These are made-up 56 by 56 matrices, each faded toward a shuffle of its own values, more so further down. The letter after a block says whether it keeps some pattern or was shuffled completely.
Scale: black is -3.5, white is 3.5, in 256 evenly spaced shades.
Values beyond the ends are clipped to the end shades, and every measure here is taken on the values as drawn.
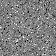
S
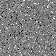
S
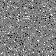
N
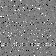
N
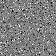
S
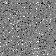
N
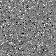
S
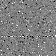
N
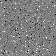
S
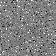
S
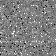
N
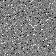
S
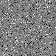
S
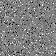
N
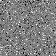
N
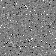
N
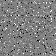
N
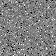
N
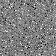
N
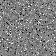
S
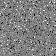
S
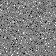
N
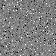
S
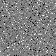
N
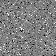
S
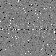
N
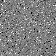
N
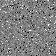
S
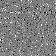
N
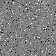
S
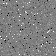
S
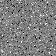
S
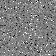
N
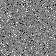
S
